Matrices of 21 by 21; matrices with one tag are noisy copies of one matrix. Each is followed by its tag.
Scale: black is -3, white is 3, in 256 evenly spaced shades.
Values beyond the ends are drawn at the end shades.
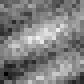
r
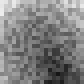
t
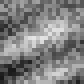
r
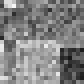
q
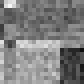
q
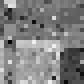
q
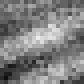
r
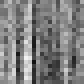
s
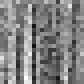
s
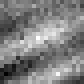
r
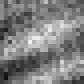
r
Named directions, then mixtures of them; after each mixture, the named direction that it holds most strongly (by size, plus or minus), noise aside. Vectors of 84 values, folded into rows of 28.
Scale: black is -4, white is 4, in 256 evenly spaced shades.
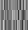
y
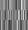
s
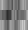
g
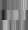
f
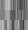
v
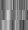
v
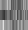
v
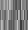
s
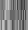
v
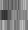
g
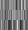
s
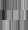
f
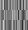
y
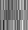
y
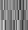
y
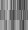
v
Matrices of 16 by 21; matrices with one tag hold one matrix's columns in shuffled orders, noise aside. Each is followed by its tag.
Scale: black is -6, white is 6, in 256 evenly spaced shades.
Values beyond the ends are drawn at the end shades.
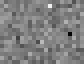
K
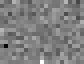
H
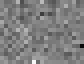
H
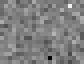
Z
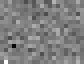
H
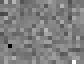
H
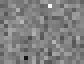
Z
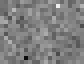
Z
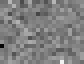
H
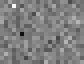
K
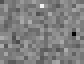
K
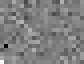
H
